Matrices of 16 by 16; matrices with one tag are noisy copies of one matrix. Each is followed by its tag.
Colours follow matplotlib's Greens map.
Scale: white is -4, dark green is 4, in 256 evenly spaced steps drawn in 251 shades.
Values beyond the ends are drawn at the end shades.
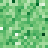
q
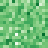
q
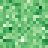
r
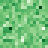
r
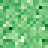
r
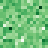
r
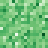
q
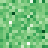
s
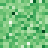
s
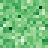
r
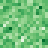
r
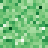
r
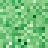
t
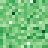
s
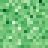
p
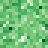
r
